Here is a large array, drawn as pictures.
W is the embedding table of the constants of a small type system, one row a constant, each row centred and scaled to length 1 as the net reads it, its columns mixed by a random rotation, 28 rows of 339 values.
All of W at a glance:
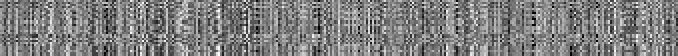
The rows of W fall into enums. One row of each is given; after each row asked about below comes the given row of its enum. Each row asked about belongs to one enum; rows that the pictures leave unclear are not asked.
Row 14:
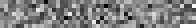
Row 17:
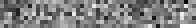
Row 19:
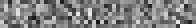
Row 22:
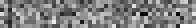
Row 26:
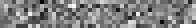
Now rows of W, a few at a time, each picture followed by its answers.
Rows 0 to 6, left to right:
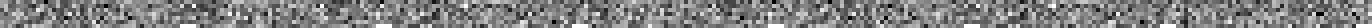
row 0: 14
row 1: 17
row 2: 26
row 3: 17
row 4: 14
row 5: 26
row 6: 22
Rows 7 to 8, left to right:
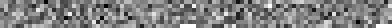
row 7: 14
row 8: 26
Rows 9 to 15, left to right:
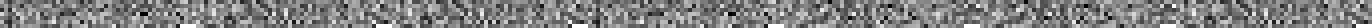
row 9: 22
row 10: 19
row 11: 19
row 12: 22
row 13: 14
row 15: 19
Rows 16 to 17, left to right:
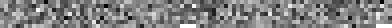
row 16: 14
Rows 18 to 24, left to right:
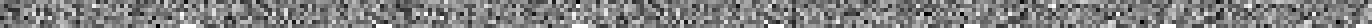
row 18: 17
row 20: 17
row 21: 19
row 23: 26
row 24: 26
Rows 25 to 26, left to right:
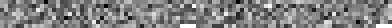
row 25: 14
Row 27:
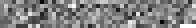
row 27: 26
